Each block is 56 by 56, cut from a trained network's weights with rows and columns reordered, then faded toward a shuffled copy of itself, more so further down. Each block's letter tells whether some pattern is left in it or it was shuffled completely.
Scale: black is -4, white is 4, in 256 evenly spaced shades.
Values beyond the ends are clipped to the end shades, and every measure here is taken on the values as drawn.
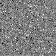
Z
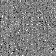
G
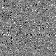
G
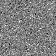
Z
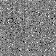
G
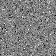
Z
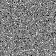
Z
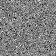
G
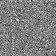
Z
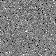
Z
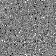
G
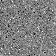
Z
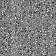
G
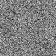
G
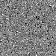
G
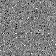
G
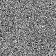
Z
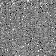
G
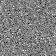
Z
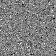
Z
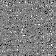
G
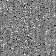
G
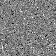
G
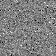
G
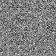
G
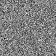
Z
